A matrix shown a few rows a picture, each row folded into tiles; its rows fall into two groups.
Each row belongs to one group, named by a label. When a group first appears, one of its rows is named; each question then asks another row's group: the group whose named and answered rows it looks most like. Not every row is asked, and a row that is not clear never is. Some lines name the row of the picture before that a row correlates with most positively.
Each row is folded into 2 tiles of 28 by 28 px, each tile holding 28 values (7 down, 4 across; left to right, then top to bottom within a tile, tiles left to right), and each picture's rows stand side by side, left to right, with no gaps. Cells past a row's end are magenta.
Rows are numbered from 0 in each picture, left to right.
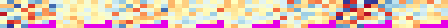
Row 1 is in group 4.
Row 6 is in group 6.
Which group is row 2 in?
6
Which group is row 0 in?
6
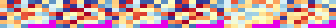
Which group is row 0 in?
6
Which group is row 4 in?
4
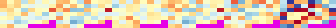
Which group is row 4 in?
4
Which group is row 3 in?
4
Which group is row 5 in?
6
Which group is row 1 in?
4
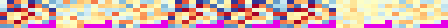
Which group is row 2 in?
6
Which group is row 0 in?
6
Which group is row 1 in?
4
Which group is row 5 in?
6
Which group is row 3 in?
6
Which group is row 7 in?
6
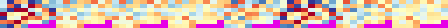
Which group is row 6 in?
4
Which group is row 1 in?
4
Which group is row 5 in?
6
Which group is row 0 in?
6
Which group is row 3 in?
4
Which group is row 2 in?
4
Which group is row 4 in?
6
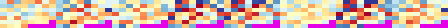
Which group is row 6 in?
6
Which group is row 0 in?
4
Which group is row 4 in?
6
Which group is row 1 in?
6
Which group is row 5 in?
6
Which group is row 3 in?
6
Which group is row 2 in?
6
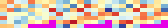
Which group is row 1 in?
6
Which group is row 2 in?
6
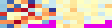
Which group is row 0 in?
6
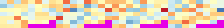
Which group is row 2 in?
4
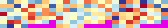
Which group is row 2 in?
6
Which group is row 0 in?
6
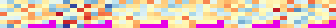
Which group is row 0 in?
6
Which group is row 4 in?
4
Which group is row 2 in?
4
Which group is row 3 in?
4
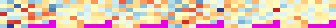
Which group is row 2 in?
4
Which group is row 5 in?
4
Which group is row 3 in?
6
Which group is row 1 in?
4
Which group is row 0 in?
6
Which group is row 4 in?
4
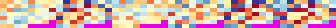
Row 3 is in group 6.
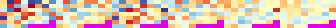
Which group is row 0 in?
6
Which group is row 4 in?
4
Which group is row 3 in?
4
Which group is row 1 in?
4
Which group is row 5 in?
4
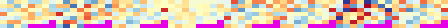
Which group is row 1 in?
6
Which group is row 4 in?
4
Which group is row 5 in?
4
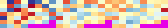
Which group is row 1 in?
4
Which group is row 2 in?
4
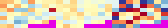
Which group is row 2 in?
6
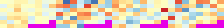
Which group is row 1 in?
6
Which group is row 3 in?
4
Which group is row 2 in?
4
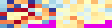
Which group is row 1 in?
4
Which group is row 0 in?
6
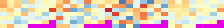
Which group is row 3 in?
4
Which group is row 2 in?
6
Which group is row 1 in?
4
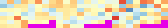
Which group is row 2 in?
4
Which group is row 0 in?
4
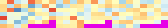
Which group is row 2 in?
6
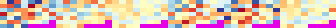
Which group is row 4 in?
6
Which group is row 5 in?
4
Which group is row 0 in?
6
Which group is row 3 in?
6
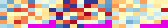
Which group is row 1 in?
6
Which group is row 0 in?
6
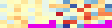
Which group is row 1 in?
6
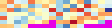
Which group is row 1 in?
6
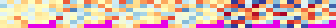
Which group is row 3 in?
4
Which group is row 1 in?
4
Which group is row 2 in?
4
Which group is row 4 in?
6
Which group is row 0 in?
4
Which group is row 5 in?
6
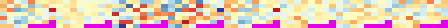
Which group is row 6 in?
6
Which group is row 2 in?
6
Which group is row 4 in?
4
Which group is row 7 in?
4
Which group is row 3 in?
6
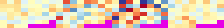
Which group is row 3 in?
4
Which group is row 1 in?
4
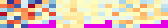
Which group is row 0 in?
6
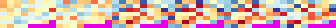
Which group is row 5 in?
6
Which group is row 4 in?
6
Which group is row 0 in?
4
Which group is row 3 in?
6
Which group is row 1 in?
4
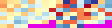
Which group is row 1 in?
6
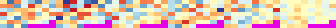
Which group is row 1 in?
6
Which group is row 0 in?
6
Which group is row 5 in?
4
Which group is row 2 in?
4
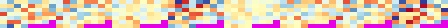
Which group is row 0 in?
6
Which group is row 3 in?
6
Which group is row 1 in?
4
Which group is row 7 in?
6
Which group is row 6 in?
4
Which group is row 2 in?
4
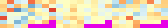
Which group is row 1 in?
4
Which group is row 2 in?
4
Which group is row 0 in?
4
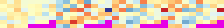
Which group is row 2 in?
4
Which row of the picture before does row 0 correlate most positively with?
1
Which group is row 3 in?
4
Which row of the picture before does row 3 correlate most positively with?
0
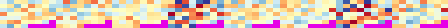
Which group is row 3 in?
6
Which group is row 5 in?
4
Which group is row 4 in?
6
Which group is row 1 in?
4
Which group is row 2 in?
4
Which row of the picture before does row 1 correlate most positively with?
2
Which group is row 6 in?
6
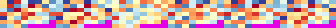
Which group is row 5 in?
6
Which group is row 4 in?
6
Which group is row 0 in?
6
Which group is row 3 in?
6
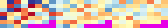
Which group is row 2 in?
4
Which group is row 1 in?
6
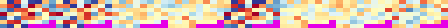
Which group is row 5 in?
4
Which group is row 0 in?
6
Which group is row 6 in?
4
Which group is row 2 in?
6
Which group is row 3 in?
4
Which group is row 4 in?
6
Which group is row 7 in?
4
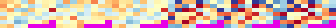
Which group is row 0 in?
4
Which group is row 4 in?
6
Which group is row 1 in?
4
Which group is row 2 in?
4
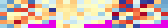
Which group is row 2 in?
6
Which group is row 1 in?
4
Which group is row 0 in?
6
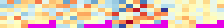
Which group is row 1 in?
6
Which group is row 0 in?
4
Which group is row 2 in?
6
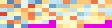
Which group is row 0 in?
6
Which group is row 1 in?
4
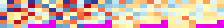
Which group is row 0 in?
6
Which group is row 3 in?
4
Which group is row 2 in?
4
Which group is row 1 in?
6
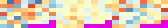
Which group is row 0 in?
6
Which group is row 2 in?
4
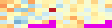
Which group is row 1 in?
4
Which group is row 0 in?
4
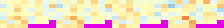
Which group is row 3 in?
4
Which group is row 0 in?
4
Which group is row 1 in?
4
